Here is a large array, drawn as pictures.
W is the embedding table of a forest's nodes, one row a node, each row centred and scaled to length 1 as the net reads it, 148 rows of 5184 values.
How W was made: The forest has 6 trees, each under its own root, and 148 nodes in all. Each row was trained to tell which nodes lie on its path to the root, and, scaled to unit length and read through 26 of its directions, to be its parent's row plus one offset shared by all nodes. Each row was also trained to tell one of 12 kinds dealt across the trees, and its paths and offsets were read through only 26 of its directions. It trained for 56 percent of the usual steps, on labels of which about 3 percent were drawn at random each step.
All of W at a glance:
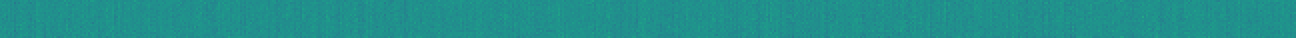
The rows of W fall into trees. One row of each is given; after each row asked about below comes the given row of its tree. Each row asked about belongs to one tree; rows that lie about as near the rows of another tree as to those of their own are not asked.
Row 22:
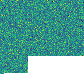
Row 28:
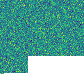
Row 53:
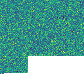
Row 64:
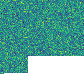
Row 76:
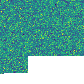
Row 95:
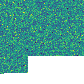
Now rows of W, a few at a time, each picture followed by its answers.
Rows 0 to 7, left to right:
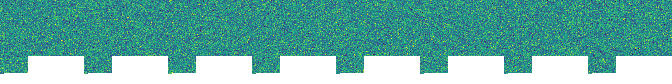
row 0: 64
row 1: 76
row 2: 76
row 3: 53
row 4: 53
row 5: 53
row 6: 53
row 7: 95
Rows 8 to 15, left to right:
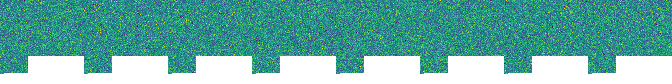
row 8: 76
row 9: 28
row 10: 28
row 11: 28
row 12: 76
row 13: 64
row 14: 95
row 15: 64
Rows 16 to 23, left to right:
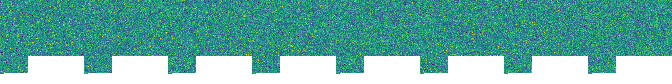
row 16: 76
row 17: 53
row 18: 64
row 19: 95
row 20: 95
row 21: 28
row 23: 53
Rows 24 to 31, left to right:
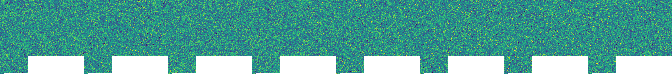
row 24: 76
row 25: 53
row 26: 53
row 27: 53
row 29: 28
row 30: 64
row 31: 28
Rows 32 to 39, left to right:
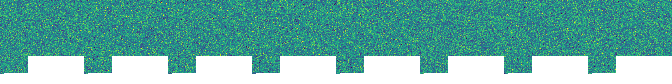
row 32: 53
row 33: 28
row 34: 53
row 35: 64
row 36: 76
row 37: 28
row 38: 64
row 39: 53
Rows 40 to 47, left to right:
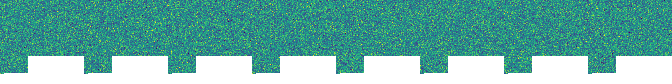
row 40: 28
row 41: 64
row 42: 76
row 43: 22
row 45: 53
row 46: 64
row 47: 76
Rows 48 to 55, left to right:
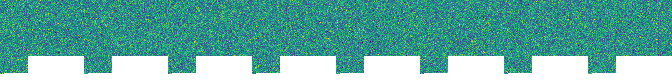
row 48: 28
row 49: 95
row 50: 76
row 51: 76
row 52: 53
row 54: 53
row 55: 53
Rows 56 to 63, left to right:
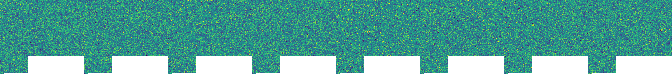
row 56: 64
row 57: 64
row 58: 28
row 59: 53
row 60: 28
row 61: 53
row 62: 53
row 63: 28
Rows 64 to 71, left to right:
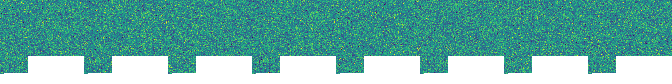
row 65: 28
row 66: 76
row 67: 28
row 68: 53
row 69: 64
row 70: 28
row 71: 64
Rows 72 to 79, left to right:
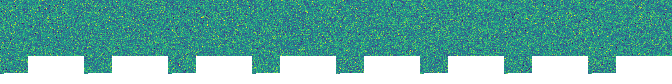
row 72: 28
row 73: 76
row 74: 64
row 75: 53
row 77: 76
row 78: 95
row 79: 28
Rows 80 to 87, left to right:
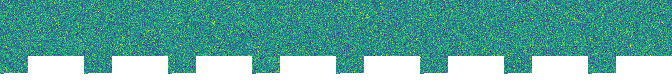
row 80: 76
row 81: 95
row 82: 28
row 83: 64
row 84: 95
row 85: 76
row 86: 76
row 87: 76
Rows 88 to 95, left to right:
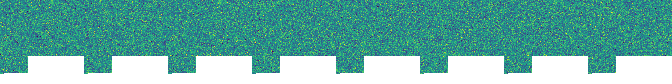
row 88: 28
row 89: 28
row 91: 76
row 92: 76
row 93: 53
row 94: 95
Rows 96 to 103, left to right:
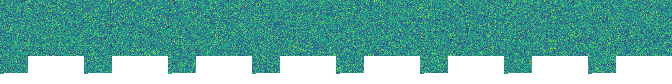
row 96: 76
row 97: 28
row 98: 95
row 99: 28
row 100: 76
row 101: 22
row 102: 95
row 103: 53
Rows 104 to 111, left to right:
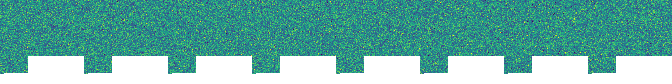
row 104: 28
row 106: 22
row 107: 22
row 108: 28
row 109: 95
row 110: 76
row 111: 76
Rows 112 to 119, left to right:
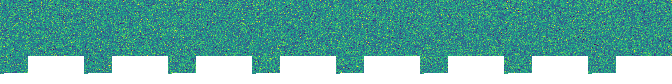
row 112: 76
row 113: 95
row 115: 53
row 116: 22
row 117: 28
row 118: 95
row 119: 95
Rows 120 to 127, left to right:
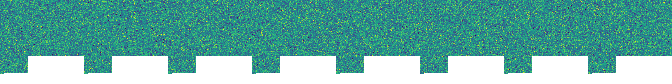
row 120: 95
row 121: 95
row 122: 95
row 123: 76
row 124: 95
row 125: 64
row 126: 28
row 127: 95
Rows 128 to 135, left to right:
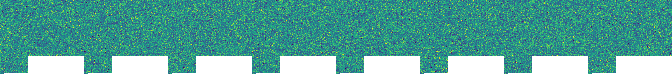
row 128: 28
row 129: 64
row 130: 53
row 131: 22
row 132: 64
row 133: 64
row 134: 76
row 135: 53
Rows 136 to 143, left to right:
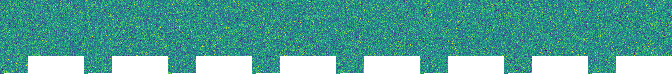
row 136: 64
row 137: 76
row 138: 95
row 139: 28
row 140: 22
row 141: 28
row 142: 76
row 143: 53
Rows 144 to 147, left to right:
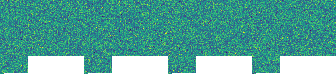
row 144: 22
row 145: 53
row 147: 53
